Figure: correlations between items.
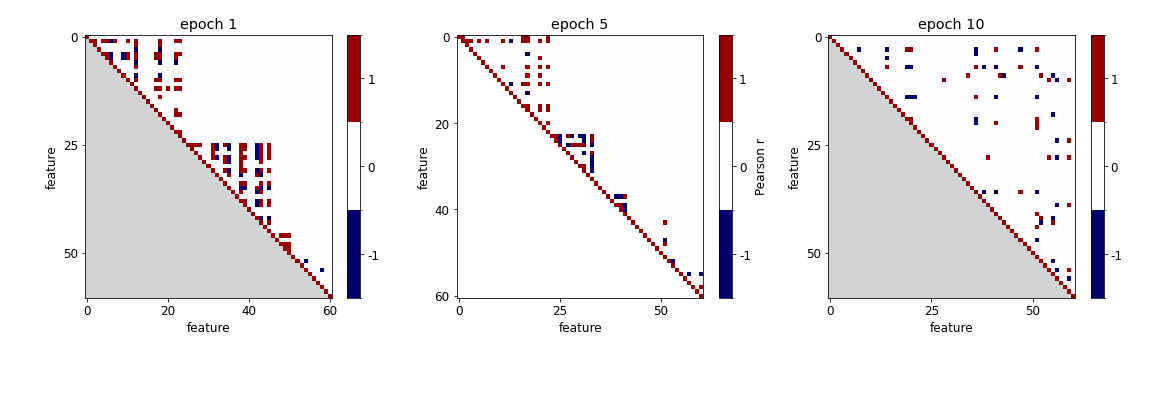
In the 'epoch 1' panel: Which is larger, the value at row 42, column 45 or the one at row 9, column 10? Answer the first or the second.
the second
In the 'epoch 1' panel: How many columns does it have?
61
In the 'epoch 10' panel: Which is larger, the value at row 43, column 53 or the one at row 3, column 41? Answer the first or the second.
the second
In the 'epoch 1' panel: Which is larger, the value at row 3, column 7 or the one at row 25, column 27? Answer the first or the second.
the second
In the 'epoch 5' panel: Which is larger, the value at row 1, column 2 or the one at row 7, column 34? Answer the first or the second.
the first
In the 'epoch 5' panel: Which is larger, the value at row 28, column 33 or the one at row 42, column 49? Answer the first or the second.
the second
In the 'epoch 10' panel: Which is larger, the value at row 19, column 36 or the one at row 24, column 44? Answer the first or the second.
the second
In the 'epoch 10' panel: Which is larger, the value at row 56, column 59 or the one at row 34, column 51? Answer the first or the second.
the second
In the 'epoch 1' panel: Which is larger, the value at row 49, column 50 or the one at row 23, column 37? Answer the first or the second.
the first
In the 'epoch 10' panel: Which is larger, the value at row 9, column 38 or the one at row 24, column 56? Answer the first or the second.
the first
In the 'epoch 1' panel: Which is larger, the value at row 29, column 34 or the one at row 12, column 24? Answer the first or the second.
the first
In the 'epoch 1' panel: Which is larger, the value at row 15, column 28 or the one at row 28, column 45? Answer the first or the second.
the second
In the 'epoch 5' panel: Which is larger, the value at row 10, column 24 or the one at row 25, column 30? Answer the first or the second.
the second
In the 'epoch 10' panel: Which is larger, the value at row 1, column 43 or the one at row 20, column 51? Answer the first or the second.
the second
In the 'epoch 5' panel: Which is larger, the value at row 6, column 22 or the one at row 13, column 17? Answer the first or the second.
the first
